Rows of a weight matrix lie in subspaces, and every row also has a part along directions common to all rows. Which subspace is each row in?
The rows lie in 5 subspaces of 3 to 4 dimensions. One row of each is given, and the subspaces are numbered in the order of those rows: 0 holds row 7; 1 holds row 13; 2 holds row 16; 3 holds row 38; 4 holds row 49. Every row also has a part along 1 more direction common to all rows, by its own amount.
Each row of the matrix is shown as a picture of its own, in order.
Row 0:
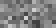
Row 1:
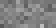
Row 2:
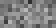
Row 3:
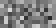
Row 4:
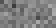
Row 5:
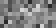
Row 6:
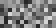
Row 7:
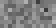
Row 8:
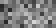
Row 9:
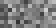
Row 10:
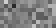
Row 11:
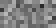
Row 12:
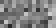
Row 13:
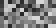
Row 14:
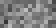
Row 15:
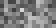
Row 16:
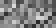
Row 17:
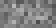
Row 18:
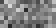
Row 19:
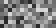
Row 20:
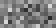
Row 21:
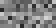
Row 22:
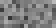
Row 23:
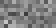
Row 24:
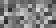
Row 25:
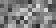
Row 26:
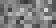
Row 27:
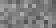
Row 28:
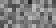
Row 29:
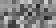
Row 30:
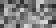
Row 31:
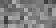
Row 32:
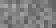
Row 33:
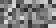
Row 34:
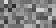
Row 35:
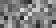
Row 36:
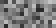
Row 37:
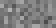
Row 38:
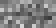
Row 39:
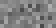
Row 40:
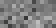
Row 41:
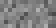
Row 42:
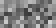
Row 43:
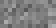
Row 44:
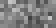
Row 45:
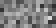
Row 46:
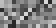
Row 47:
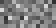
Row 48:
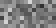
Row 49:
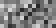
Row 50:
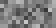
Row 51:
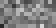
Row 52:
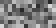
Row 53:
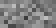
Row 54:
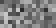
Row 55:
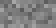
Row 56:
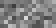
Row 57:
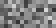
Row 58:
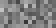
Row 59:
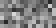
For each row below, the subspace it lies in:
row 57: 2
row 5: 0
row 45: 1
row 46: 3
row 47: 3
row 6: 2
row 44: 1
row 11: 1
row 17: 2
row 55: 3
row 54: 2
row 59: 3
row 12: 1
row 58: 4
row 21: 3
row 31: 3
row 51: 0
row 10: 2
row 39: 0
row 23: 3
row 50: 4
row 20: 0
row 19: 2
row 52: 3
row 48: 1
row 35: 4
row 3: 0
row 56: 4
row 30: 1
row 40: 4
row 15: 1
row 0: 4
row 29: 3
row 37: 0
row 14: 1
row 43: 1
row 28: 0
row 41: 1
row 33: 1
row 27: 4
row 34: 2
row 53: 4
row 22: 3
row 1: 0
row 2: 0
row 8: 4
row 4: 2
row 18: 1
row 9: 2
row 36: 2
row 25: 4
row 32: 4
